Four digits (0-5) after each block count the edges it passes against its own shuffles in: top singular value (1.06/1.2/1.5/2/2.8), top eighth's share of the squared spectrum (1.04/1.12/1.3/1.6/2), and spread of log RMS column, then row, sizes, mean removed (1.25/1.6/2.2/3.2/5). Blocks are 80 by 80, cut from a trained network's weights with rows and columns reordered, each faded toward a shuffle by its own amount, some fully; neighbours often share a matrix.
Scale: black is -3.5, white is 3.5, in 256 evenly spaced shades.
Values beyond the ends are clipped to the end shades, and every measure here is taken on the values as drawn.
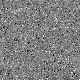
1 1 0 0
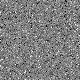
0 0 0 0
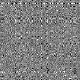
4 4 3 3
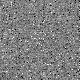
1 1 1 0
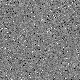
0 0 0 0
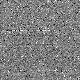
2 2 0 1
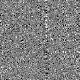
3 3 2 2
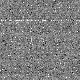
2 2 1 1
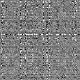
3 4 3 2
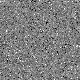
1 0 0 0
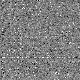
2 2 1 1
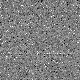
1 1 0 0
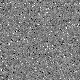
0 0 0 0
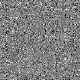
3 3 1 2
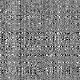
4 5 2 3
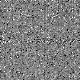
2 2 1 2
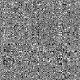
3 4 2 3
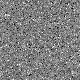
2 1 0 0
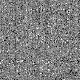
2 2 0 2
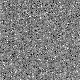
1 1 0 0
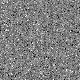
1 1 0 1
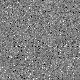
1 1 0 1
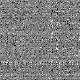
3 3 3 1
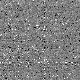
2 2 1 1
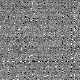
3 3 2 1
